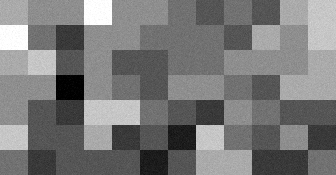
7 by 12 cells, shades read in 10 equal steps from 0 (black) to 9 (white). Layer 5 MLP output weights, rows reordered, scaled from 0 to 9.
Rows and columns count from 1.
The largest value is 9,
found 2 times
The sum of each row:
62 58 56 51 48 46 39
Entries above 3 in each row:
10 10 9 9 6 5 4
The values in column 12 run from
2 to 7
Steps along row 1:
down same up down same down down up down up up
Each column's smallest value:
4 2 0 3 2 1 1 2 3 2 2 2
